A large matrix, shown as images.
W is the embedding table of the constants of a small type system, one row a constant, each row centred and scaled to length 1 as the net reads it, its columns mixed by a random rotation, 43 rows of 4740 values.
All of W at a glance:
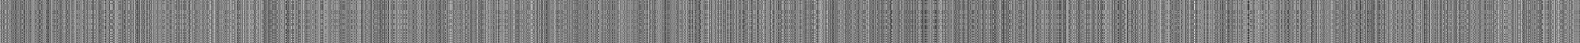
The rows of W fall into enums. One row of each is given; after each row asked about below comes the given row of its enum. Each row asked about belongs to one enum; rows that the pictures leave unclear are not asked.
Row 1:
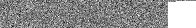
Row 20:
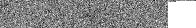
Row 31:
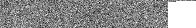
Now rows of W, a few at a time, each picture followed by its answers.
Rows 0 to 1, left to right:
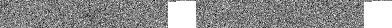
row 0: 20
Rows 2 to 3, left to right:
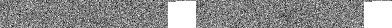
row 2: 1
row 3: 20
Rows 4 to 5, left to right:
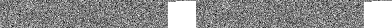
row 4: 1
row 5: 1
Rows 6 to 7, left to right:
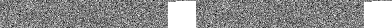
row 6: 1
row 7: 1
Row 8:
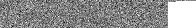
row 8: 1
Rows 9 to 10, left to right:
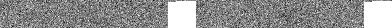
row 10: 20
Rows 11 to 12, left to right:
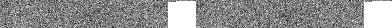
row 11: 31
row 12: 20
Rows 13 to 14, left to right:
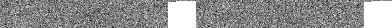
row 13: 31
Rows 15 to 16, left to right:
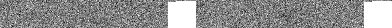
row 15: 1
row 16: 20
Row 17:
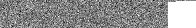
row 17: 1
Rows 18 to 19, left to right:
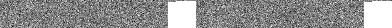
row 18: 1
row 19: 31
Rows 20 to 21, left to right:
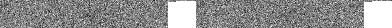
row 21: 31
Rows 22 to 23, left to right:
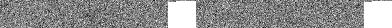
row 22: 20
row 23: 1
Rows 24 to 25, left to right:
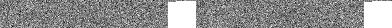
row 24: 1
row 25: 31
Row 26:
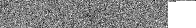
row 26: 20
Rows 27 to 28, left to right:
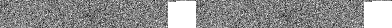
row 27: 20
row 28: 20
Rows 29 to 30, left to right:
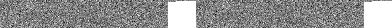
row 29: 1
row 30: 1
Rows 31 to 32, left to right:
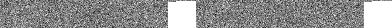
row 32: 1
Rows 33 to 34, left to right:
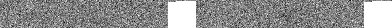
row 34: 20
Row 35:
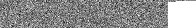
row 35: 1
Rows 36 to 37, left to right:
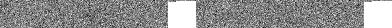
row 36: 20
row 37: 1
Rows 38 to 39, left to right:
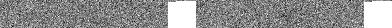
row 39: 20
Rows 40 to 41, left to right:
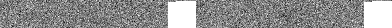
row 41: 20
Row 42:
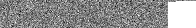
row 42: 1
